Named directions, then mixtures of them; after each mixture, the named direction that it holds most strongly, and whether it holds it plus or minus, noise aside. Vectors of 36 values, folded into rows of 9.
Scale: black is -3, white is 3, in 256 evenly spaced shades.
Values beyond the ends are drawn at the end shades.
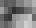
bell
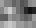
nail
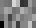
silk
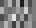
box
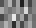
box, plus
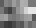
nail, minus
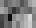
bell, plus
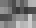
bell, plus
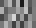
box, plus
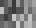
bell, plus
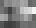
nail, minus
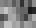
nail, plus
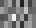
box, plus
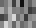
box, plus
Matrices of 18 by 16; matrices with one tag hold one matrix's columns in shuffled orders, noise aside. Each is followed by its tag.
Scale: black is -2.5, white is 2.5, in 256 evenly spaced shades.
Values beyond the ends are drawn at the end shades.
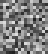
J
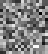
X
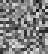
X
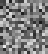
X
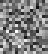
X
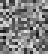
X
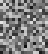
J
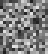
X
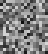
J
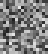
X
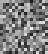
J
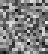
J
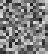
J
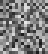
J
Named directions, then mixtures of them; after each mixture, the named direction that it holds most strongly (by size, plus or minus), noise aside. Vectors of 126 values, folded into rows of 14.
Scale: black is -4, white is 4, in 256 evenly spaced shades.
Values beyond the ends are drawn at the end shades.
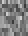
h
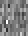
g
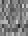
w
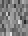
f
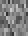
h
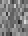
f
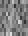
f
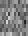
f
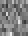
f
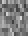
h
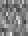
h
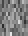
f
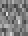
h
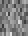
f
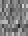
w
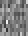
g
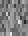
f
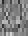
w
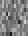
f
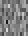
g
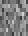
h
